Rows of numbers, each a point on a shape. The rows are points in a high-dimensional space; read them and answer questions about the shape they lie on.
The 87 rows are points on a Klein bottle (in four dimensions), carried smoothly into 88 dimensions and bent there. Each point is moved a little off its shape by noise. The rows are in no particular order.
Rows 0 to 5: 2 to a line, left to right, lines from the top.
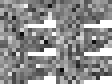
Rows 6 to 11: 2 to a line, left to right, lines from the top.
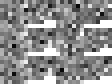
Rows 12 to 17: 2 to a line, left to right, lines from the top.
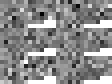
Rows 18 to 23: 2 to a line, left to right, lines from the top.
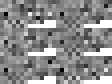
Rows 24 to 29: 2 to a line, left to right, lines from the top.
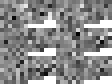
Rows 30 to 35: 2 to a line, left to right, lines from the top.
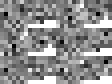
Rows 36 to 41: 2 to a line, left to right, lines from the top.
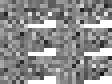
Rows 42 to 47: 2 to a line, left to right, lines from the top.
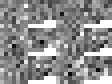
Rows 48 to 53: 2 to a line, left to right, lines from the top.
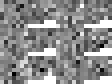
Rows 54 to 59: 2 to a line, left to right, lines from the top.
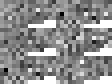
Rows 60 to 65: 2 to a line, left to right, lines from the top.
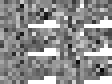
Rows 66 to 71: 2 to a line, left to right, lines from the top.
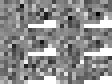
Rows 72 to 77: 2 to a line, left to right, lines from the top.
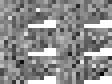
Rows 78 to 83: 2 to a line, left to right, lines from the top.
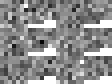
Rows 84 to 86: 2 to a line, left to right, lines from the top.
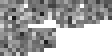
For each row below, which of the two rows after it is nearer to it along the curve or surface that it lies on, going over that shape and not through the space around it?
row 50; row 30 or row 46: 46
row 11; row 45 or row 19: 19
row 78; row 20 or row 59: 59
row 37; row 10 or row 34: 34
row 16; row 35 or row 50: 35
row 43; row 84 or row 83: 83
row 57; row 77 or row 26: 77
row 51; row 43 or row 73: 73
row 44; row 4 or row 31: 4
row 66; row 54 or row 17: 54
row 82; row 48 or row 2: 2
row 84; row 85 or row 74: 85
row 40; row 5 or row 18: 18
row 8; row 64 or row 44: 44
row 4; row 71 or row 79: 79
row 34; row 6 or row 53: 6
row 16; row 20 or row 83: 83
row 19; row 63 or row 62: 62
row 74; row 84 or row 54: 54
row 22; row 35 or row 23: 35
